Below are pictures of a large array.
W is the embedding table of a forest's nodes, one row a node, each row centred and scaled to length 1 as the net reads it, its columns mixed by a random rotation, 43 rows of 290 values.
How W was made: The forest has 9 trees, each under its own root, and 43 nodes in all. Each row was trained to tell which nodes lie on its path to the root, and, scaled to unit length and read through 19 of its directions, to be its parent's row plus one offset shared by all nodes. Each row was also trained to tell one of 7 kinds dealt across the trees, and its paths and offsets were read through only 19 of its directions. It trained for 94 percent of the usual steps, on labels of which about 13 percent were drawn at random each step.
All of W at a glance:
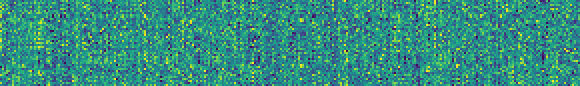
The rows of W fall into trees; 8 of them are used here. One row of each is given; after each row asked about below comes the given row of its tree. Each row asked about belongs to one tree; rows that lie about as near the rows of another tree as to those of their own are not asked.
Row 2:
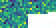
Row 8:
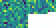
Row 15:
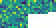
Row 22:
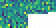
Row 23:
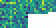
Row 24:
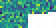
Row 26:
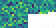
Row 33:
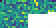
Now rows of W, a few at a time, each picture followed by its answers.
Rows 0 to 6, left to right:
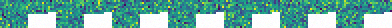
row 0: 22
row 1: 23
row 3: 22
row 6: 15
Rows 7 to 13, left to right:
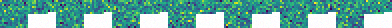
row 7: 8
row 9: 26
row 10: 15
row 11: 15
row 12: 22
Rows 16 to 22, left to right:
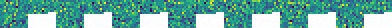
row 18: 23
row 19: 23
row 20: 24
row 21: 23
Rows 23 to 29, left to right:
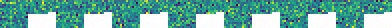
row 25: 22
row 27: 8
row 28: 23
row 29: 8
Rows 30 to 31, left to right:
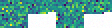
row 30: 26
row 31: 22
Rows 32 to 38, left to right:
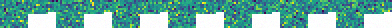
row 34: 8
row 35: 33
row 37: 15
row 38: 33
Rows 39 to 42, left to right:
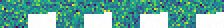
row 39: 26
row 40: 33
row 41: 24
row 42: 26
